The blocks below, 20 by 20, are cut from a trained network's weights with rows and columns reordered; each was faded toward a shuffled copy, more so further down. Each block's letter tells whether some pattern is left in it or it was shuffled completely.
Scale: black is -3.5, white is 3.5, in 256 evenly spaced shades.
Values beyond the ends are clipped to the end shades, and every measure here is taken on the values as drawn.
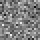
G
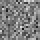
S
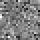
G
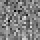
S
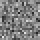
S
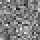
S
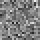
G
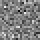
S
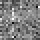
S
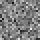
G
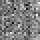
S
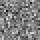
S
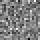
G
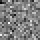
G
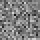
S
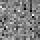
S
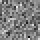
G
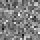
G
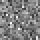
G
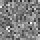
G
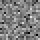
G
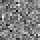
G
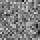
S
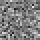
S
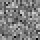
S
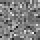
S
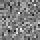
G
